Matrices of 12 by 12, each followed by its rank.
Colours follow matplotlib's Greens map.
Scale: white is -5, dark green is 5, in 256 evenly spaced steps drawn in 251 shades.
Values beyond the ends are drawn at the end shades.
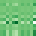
one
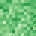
full rank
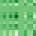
one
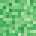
full rank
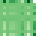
one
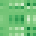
one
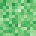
full rank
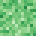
full rank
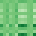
one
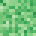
full rank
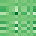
one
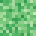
full rank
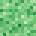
full rank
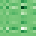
one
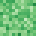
full rank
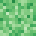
full rank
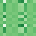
one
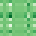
one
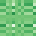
one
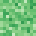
full rank
